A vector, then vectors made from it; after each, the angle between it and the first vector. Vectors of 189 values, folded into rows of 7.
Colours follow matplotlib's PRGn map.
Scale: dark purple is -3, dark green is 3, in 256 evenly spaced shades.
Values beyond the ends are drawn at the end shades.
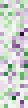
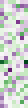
partly opposed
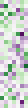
nearly parallel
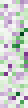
nearly opposite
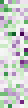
partly aligned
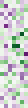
nearly opposite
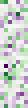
orthogonal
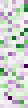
partly opposed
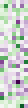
orthogonal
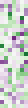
partly aligned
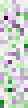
orthogonal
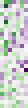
partly aligned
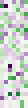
partly opposed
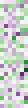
partly opposed
